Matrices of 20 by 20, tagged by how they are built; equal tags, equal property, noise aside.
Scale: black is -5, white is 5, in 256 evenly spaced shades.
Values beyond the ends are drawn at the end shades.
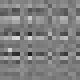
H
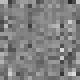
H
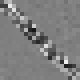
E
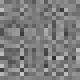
H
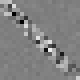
E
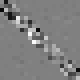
E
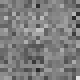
H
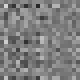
H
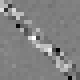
E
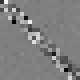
E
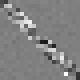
E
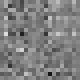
H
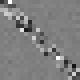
E
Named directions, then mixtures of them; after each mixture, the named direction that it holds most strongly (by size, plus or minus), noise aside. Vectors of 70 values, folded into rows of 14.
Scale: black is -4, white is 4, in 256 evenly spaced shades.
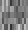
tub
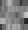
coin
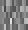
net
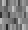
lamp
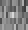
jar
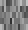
net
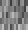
jar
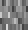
lamp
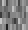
lamp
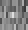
jar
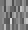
net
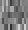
tub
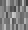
net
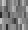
lamp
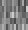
jar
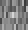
jar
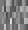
net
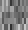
tub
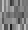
tub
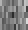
jar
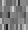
lamp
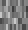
lamp
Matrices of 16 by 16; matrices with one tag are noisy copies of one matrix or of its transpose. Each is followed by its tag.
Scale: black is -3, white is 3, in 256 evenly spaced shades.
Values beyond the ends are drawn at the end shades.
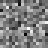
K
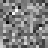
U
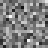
U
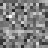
U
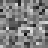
K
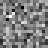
U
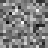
U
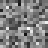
K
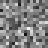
K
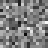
K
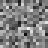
K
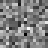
K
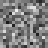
U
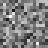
U
